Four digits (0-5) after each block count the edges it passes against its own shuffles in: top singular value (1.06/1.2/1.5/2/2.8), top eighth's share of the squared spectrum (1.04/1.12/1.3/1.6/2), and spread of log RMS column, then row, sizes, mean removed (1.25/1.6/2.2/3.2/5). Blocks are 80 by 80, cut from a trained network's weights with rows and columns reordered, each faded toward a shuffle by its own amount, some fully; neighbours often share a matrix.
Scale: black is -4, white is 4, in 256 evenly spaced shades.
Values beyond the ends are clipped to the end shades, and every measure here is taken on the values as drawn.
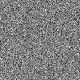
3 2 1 0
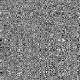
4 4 3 2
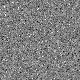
0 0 0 0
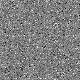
0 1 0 0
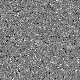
1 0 0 0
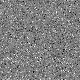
1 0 0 0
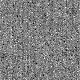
2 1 0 0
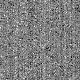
3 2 0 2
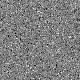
0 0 0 0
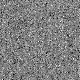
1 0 0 0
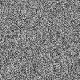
3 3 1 0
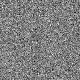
0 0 0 0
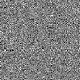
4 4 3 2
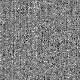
2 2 0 1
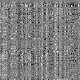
4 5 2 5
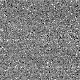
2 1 1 0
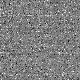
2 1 1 0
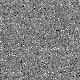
0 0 0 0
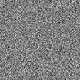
4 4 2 1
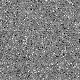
0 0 0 0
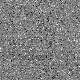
1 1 1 0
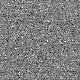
1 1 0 0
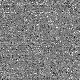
2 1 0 0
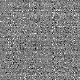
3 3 3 1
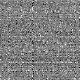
3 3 3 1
